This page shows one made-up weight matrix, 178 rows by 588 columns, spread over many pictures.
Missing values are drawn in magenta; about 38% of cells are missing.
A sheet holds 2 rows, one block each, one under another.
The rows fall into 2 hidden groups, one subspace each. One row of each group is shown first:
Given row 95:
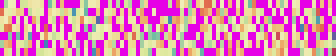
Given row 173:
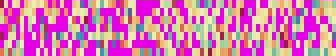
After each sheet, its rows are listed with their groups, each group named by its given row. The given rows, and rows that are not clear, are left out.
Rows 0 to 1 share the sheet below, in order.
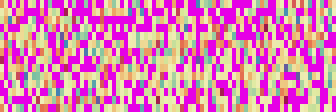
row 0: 173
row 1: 173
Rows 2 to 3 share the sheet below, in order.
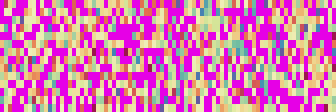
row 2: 95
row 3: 173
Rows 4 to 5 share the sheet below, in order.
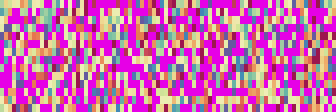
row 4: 95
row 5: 173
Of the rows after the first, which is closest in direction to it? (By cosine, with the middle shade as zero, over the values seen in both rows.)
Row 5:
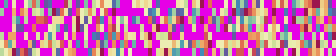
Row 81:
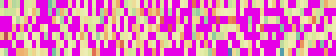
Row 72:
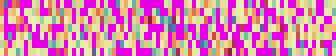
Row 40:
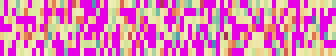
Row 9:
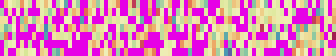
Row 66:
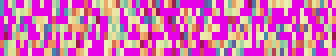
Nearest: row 81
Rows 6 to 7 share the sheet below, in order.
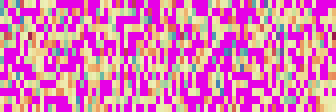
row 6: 95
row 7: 173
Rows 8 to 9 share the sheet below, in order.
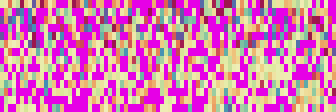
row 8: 173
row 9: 95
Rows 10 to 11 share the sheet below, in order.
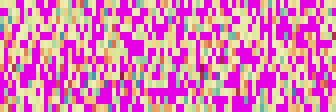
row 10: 173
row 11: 173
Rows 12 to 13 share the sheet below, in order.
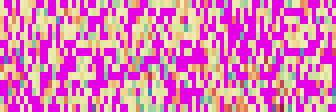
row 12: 173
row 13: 95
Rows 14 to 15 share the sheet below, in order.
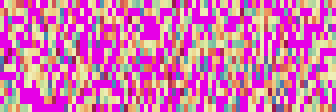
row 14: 173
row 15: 95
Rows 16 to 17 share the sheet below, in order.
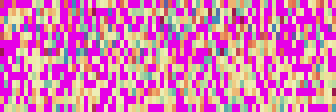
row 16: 173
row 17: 95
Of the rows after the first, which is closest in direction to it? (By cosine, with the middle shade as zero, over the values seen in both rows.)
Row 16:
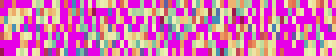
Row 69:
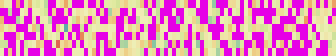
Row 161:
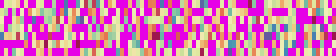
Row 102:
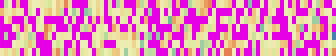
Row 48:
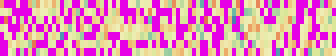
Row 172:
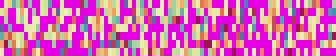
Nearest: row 69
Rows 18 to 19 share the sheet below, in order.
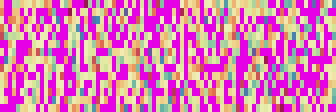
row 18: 173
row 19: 95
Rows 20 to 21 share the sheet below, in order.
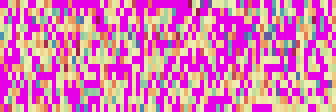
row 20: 95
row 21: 173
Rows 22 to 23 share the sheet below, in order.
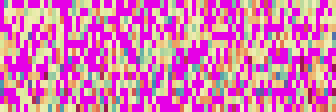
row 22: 95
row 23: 173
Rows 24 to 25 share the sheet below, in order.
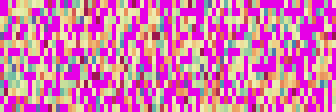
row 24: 95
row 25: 173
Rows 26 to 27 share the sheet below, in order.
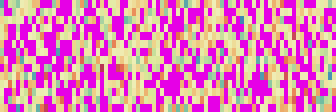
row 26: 173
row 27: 173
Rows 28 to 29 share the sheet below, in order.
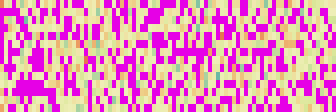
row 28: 173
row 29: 173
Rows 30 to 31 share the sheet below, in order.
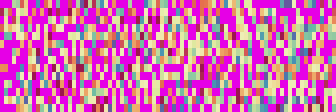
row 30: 173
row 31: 173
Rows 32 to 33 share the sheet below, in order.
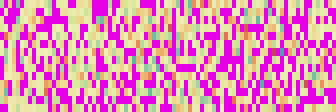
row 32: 95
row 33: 95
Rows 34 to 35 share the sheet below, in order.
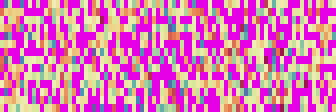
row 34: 95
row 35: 95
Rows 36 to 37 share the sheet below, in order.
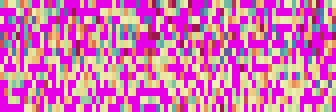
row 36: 95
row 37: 173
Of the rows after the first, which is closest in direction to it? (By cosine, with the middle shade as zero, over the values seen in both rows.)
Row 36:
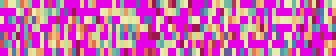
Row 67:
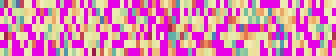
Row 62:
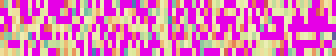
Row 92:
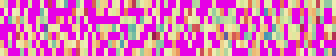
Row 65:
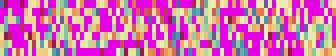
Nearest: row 92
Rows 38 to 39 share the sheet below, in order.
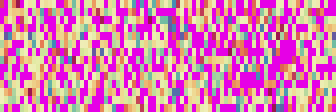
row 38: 95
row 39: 95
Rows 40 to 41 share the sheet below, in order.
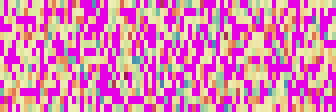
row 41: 173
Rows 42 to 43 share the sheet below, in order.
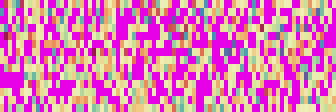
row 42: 95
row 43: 173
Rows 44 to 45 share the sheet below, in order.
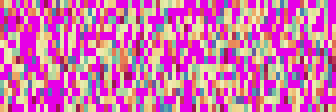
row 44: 173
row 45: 173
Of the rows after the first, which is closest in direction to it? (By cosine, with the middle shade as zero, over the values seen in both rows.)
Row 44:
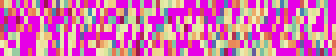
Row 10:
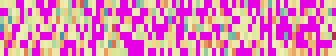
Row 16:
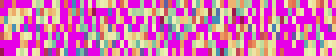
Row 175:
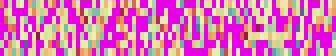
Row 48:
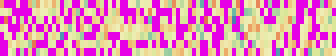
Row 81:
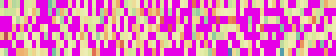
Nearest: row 175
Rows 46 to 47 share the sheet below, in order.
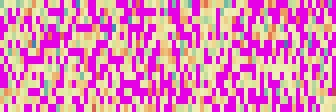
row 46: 173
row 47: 95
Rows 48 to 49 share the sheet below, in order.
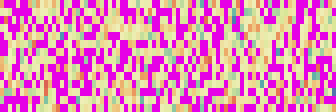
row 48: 173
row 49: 95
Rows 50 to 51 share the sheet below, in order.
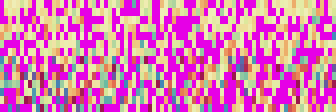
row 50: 95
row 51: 173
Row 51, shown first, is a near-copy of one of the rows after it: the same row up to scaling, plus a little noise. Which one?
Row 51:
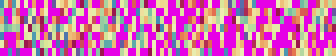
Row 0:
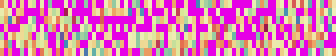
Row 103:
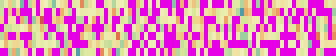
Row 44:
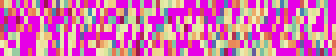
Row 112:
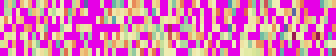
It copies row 103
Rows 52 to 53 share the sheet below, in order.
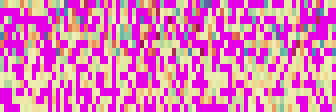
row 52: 95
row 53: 95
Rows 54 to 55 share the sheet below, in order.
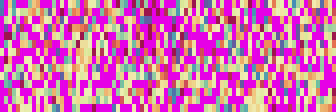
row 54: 95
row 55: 95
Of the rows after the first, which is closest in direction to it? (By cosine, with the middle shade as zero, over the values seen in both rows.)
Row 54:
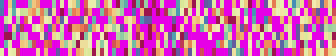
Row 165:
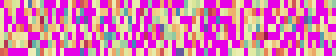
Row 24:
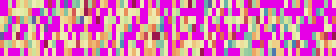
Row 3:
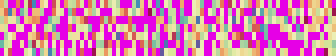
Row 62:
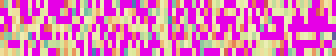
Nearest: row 24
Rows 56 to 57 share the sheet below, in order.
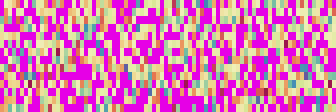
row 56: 173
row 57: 173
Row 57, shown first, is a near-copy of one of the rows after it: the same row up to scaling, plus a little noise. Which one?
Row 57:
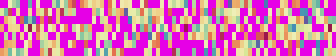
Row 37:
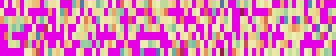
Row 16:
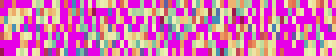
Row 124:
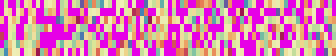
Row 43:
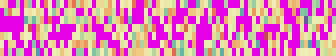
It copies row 43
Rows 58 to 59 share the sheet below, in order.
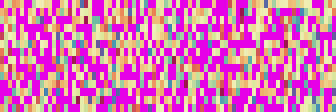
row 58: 173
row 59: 173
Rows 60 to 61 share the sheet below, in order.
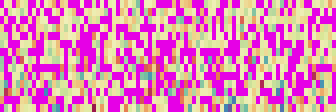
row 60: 173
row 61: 95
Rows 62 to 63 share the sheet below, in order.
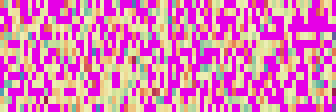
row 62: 95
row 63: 95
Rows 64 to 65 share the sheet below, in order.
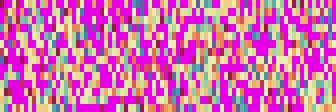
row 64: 173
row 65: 95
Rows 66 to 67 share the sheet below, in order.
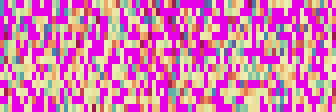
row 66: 95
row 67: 95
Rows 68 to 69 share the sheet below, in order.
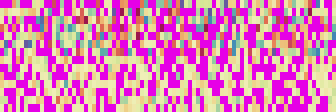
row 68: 173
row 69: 173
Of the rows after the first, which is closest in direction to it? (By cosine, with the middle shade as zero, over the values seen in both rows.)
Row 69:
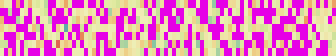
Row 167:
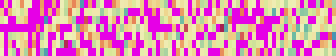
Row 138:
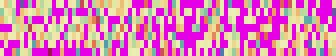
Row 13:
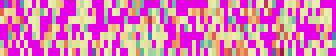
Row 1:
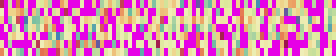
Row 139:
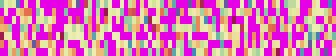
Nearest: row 1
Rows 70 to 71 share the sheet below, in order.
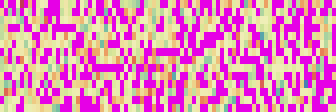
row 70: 173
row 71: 95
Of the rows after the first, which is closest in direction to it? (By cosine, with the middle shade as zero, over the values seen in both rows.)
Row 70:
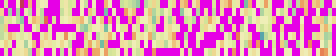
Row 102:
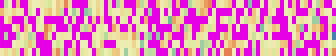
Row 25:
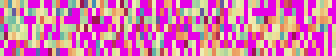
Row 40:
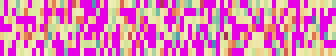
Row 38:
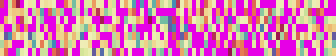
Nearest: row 38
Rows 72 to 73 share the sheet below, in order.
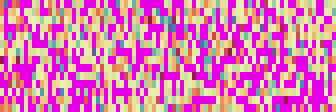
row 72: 95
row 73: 173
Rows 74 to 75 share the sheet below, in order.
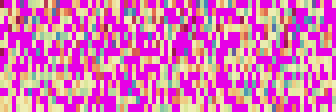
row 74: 173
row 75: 95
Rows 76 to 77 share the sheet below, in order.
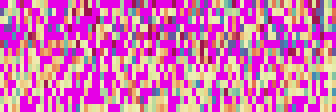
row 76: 95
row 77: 95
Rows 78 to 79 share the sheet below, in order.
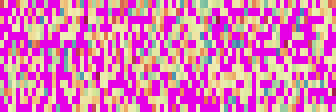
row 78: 173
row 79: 95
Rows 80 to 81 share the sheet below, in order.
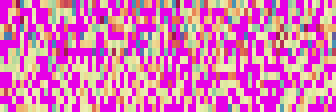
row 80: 95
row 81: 95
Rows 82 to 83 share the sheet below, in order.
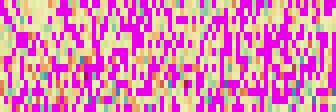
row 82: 95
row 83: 173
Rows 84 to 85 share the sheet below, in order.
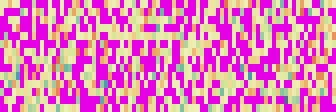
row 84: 173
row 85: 173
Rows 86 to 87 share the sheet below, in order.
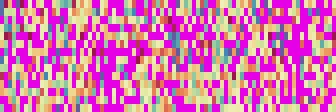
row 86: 95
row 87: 173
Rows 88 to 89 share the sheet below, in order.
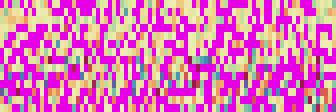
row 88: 173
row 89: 95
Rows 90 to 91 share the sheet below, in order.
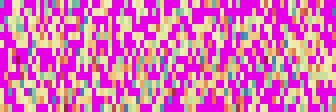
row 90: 173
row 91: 95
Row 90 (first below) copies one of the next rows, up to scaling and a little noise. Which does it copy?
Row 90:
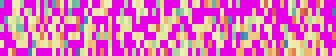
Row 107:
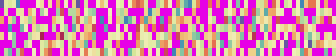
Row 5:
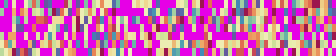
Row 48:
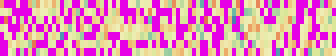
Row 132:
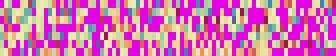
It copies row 5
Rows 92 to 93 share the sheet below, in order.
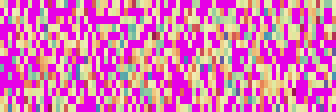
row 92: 95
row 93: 173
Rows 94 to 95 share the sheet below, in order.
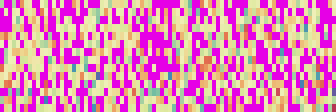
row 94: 95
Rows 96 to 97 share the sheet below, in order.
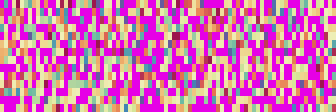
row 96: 95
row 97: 95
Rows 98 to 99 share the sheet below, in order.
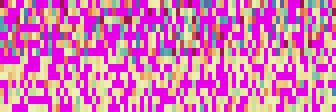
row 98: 173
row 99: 95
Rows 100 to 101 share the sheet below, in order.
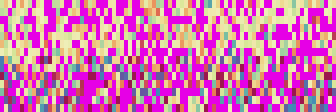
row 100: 95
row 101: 173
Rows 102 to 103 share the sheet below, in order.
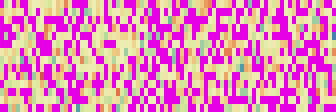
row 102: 95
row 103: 173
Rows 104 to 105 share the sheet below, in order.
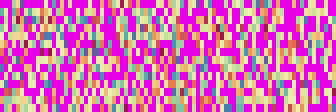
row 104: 173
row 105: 95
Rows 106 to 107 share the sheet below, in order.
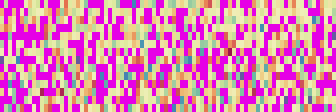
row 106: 95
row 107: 173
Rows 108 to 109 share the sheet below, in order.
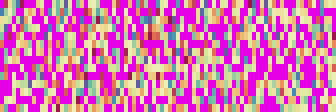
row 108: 95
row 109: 173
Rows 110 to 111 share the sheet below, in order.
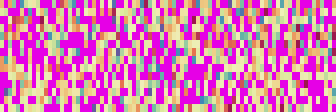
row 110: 173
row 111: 95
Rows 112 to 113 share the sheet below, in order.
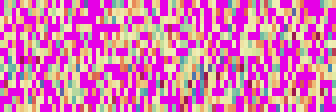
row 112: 173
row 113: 173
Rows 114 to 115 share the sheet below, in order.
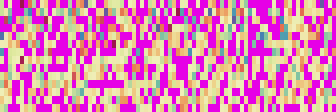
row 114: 173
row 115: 173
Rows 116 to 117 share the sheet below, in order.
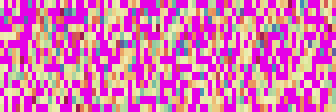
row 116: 173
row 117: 173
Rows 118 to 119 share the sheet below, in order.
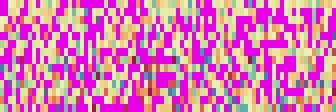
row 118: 95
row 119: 95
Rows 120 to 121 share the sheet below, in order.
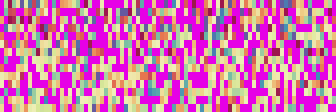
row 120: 173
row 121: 95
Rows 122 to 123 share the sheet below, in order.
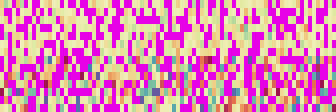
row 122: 95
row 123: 95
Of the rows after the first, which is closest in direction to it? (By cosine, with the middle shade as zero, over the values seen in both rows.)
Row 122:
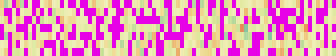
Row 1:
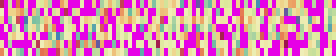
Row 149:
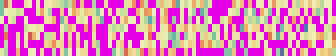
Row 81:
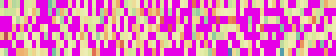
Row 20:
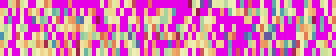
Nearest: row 20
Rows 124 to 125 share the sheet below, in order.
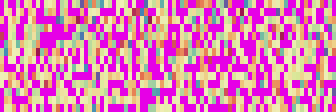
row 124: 173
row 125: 95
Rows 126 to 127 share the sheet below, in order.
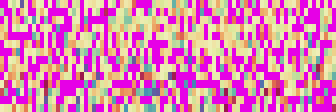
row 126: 173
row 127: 95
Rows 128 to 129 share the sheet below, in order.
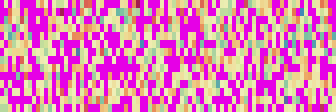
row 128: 173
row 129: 173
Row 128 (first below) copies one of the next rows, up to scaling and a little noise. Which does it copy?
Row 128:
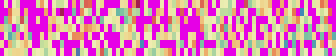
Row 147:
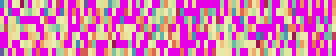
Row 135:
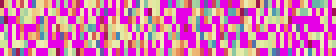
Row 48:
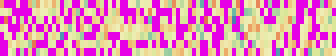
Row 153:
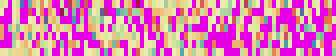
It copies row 153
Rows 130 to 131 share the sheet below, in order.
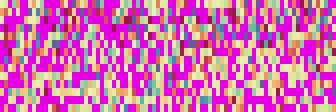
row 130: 173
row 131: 95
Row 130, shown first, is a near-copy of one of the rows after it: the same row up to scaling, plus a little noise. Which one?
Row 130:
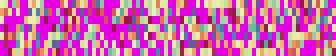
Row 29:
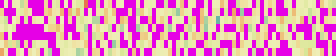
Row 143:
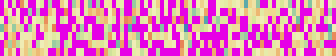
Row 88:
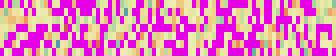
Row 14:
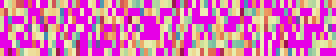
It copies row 143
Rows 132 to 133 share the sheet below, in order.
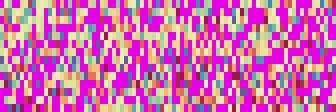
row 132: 173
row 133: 173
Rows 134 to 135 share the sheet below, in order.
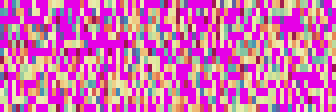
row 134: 173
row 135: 173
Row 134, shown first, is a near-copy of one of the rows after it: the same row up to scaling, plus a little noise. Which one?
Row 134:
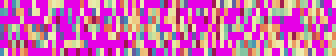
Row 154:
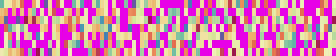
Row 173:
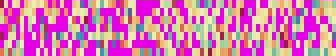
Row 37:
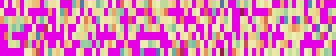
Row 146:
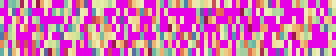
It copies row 146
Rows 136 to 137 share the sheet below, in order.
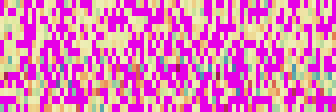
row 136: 95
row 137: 173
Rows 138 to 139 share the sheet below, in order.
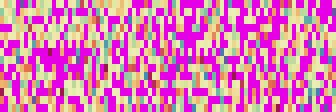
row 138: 173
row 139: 173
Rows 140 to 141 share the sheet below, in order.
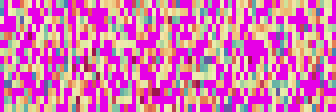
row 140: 95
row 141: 95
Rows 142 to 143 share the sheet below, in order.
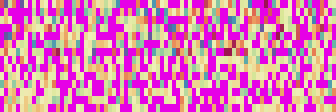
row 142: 95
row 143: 173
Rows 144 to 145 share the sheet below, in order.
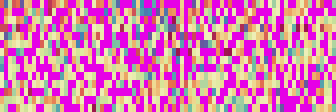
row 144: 95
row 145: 95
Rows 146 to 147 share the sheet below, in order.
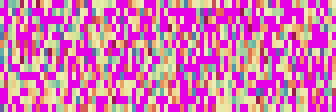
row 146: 173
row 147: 173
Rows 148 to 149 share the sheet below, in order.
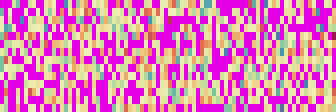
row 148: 95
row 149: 95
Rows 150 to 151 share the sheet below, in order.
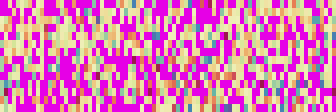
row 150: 95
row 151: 95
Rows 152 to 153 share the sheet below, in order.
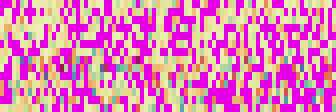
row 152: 95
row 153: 173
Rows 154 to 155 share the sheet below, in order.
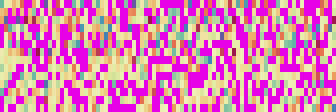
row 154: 173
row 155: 95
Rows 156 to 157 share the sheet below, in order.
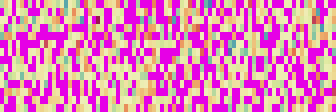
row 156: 95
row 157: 95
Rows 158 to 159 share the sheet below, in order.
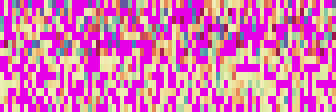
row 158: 173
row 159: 173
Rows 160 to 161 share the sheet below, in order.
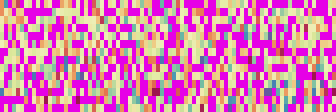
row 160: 95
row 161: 95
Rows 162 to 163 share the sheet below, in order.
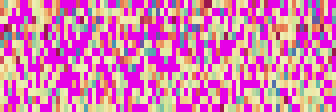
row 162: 95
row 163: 173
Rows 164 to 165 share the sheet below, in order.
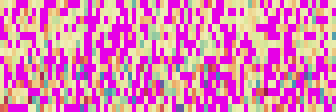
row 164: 95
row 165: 173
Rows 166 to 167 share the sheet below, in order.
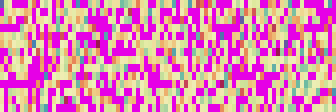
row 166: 173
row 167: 173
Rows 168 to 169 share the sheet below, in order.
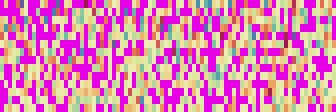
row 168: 173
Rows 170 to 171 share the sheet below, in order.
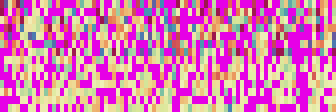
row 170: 95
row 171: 95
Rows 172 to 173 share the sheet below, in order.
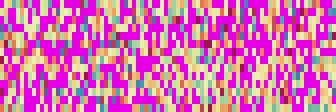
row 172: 173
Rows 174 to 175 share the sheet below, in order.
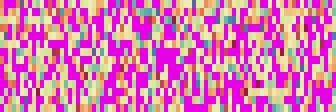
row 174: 95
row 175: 173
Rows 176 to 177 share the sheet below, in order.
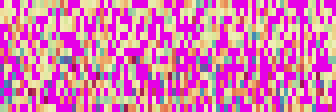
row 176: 173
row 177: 95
